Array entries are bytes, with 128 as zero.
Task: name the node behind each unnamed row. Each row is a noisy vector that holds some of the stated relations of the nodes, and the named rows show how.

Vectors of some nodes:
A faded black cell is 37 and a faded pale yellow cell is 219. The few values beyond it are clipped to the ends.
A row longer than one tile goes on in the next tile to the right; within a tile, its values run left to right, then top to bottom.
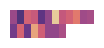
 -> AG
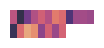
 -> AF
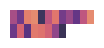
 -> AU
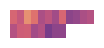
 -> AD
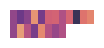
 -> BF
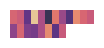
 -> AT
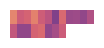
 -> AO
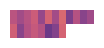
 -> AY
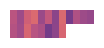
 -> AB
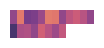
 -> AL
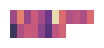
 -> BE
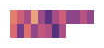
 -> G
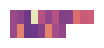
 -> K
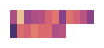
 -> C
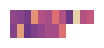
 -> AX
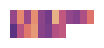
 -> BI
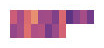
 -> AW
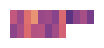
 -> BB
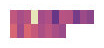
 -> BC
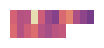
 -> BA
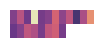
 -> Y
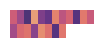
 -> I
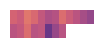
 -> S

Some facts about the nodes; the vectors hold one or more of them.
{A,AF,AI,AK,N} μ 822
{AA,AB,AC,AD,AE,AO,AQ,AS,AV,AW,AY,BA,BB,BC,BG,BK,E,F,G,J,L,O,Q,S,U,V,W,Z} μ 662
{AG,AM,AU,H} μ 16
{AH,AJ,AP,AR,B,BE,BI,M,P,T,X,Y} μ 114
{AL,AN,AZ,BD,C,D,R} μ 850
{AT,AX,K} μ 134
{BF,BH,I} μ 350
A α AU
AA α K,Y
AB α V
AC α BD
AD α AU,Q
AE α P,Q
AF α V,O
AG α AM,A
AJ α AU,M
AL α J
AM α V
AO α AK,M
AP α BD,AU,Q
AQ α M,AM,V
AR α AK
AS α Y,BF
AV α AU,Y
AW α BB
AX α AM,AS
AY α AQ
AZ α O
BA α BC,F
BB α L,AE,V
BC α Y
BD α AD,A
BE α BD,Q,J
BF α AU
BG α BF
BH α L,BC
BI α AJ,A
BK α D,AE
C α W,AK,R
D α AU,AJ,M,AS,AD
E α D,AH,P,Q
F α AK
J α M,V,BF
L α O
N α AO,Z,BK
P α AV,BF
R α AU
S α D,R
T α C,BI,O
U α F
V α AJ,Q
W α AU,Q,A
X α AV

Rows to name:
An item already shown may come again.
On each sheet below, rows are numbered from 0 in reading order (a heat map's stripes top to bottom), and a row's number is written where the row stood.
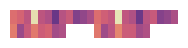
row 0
F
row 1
F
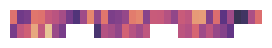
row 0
AK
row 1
AL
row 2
Q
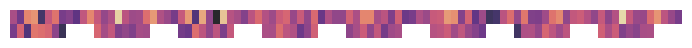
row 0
AU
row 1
AA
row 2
B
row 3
AB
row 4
AE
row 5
Q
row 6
AL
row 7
AA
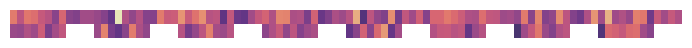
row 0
BK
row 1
K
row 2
Z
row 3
AE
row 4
AN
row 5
S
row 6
AJ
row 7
R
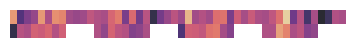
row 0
N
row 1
V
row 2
R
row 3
O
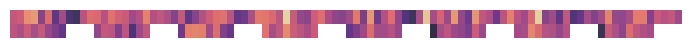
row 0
Q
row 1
E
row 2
A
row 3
U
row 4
M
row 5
P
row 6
L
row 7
D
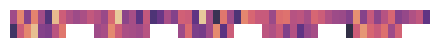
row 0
T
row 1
L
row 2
AT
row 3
BG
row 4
AZ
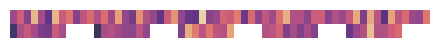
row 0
X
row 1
AH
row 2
BH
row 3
AV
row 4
AR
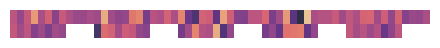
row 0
AS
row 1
BD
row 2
AI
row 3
H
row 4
J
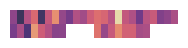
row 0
AM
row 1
F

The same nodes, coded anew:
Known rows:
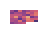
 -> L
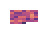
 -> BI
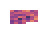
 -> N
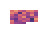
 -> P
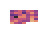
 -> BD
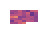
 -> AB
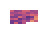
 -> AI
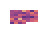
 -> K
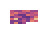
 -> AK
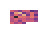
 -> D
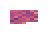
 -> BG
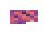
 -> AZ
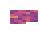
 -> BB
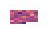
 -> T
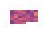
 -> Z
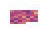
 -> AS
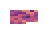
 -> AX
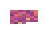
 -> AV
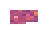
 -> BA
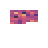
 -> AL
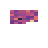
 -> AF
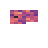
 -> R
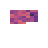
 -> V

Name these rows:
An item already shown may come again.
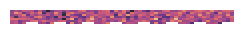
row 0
AN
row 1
AM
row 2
AK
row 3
Q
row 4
AU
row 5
AK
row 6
X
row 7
X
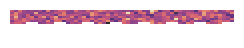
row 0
AO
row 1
L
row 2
O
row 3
M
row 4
C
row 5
BF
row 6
BC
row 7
J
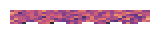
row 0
AR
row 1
AJ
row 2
N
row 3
Y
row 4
AK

